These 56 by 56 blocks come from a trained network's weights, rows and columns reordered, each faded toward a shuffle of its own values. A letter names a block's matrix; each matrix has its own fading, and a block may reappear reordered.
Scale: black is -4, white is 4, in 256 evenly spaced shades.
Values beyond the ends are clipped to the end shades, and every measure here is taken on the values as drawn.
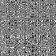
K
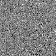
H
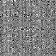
K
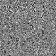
H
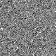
H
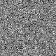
H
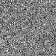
H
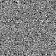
H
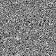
H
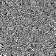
H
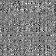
K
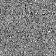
H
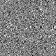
H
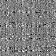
K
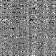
K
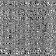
K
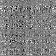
K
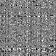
K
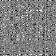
K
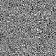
H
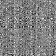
K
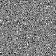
H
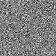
H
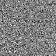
H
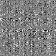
K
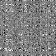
K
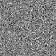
H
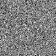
H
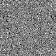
H
